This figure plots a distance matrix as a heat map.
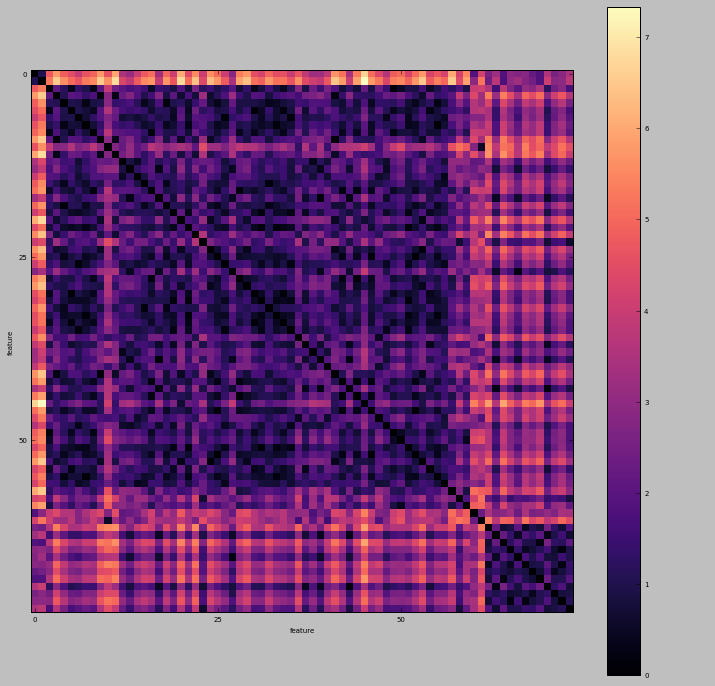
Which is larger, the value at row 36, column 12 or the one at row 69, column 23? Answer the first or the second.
the second
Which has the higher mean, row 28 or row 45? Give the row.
45
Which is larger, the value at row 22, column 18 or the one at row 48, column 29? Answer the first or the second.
the second
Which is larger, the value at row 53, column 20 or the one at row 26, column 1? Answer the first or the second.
the second
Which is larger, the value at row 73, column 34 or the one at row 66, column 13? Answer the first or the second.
the first
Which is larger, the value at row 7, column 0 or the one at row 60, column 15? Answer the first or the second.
the first
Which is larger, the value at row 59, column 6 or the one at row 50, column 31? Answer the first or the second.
the first
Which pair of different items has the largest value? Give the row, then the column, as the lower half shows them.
45, 1
